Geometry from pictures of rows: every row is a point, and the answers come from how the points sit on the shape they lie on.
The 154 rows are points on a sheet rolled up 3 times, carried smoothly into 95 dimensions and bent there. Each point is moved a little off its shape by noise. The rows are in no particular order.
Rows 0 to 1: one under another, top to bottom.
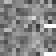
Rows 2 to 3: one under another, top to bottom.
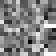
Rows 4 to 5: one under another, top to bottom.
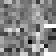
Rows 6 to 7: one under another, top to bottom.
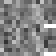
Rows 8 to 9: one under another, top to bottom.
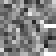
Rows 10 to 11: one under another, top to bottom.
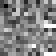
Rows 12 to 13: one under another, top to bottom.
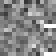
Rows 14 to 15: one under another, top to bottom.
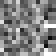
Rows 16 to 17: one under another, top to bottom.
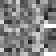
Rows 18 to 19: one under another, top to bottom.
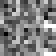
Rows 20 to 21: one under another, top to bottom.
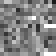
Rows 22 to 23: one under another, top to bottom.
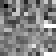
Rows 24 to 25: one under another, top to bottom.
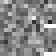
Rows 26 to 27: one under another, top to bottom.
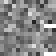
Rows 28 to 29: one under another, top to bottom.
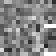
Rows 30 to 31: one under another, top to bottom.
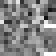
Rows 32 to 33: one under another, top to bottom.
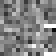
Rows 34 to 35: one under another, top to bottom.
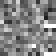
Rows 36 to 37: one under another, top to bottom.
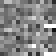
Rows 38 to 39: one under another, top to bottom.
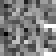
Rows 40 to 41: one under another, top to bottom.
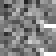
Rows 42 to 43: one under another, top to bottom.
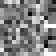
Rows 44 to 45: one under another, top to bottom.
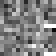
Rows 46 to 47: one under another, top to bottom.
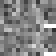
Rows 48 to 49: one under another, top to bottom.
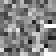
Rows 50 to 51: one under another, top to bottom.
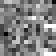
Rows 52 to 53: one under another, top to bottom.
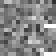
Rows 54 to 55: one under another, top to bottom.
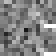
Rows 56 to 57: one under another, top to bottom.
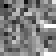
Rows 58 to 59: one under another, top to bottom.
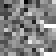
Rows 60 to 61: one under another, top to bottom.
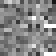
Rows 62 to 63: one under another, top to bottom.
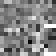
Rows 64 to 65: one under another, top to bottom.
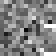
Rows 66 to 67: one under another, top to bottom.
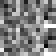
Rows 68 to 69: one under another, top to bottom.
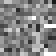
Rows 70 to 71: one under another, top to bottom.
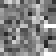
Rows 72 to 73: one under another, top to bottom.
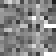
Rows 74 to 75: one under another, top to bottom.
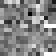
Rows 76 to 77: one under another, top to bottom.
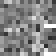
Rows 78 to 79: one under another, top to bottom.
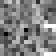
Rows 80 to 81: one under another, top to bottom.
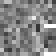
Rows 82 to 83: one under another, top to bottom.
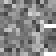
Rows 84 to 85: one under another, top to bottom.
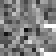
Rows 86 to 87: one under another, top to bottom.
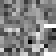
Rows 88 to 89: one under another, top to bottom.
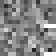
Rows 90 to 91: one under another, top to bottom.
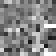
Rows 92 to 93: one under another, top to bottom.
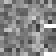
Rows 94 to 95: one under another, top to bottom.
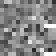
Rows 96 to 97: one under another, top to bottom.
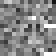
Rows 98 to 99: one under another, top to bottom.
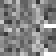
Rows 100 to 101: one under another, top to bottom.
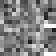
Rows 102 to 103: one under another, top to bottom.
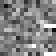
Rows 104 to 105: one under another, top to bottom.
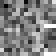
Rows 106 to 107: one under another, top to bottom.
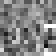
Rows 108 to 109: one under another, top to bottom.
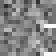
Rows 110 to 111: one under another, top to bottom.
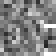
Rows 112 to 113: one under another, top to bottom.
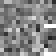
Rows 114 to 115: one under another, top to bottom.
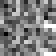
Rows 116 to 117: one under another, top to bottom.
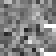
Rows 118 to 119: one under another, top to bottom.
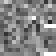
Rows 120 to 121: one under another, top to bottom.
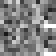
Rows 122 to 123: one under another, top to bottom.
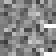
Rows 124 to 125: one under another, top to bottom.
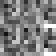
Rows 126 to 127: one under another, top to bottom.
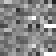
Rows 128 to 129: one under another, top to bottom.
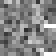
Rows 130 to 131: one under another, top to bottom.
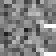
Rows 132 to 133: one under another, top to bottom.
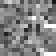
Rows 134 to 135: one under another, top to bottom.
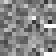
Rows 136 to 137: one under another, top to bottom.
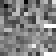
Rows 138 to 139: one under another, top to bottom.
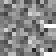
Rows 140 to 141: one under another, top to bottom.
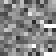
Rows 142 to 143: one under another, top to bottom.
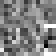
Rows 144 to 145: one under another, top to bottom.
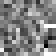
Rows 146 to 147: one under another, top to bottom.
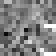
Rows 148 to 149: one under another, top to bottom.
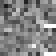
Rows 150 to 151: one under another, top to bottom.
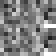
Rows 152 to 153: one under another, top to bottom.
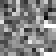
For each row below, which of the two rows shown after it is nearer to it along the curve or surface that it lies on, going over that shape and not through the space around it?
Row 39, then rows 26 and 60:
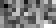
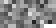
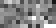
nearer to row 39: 26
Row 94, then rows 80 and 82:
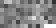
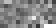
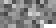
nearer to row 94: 80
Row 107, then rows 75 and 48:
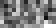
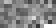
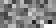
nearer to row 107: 48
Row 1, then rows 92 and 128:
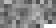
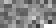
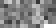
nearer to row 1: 128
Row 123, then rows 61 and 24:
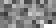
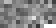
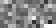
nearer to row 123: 61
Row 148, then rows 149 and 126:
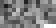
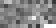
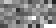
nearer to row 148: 149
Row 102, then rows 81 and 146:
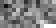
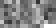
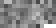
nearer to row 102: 81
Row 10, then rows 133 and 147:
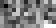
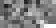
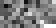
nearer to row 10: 147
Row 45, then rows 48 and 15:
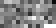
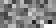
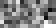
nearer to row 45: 48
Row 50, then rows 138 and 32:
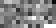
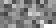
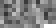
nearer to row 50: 138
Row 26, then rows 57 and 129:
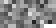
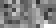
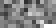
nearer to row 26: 129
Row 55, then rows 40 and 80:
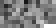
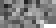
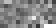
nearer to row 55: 40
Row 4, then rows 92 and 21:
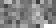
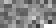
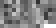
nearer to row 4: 21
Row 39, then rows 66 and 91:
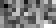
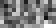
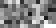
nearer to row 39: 66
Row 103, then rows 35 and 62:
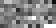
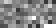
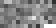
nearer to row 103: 35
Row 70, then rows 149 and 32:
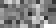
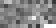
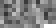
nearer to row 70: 149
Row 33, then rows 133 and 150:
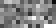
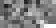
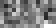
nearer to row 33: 150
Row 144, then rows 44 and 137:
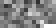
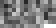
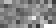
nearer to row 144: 44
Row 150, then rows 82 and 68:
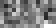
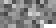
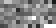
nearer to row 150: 82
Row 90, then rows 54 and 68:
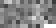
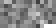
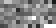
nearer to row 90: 54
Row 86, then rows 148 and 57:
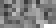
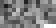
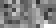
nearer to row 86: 57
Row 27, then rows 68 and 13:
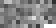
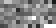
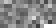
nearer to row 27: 13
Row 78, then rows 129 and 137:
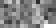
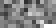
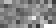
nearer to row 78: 137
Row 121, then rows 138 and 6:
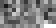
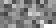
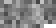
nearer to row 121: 138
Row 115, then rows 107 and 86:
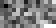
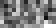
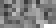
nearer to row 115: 107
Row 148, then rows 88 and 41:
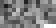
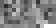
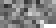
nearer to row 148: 41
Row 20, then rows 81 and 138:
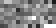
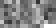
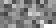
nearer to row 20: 138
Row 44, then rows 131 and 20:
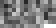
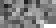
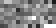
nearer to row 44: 131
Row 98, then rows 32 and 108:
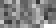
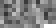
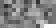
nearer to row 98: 32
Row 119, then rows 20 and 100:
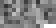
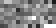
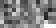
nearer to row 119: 100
